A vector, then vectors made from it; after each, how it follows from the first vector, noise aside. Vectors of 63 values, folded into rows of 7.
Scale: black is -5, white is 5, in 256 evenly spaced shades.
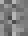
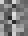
scaled up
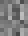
wrapped around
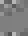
partly zeroed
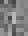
sign-scrambled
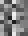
scaled up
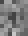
sign-scrambled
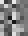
scaled up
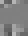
partly zeroed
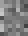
wrapped around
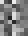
scaled up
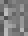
wrapped around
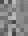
sign-scrambled
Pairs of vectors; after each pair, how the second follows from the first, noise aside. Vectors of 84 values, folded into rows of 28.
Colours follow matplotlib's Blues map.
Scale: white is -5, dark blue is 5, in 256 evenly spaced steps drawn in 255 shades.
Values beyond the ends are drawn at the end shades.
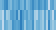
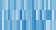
sign-scrambled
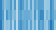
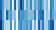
scaled up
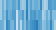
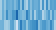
sign-scrambled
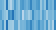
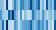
scaled up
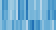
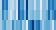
scaled up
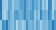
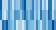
scaled up
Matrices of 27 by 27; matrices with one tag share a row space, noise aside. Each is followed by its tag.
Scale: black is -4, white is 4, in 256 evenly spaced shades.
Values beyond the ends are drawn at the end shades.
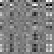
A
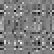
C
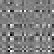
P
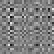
P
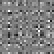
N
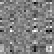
A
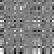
C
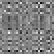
N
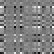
C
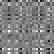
N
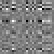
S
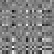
S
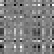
C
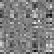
A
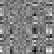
A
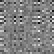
C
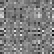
C
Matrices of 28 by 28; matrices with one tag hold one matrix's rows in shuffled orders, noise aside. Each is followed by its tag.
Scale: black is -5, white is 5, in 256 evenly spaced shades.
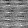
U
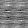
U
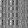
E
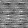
U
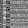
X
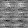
U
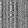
E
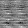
U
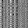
E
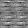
U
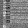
X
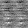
U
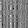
E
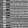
X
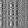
E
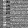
X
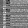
X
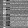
X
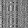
E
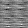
U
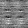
U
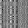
E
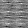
U
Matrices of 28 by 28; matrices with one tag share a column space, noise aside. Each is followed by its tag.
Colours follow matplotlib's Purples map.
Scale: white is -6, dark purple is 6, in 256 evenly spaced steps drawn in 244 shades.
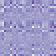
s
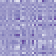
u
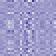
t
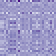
t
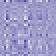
u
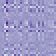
s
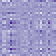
t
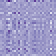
t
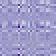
s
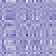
u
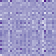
t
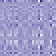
u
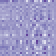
u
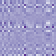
s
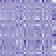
u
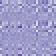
s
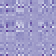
s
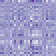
u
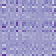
s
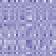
u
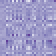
u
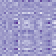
t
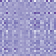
t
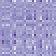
u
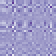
s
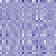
u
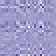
s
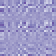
s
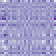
u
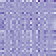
t
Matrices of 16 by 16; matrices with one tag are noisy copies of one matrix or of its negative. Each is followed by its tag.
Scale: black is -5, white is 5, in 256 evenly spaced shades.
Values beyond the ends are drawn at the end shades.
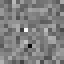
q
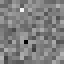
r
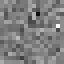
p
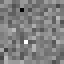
r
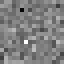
r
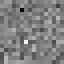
r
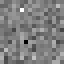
r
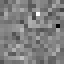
p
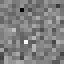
r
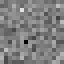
r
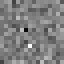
q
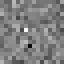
q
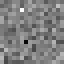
r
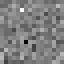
r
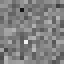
r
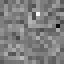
p
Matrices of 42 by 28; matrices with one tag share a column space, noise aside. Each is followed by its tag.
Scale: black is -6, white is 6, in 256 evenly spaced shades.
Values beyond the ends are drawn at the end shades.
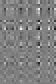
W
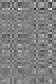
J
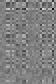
J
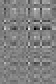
W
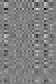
J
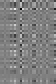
J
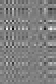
W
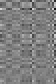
J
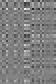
J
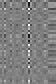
J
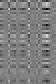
J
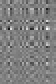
W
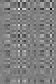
J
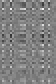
J
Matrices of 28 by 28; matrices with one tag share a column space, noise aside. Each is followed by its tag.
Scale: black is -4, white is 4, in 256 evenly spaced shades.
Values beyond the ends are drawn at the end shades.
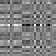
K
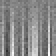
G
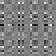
K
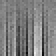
G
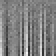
G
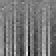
G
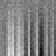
G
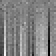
G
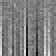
G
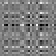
K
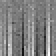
G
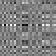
K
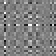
K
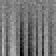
G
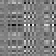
K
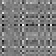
K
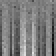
G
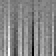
G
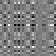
K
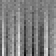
G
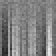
G
